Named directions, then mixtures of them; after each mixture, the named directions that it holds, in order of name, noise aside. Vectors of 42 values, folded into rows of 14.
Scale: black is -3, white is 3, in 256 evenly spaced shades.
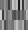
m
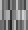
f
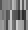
f, m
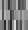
f, m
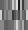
m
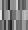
f, m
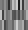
m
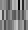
m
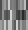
f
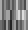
f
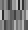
f, m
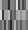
f, m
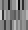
f, m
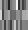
f, m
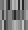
m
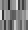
f, m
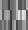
f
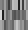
m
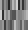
f, m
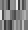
f, m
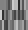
m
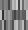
m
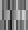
f
